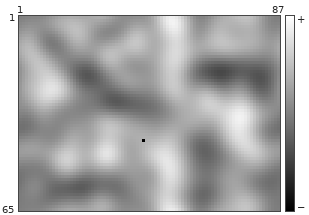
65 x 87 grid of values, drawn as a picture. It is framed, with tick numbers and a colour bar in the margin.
One lone cell stands out, far lower than its neighbours. No overall slope runs across the table. The histogram is bell-shaped. No seam splits the table.
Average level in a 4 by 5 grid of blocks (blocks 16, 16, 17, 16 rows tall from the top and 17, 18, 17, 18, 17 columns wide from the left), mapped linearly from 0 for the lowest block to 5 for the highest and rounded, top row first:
3 3 5 4 3 / 5 0 2 3 1 / 2 5 4 3 5 / 1 1 4 2 2
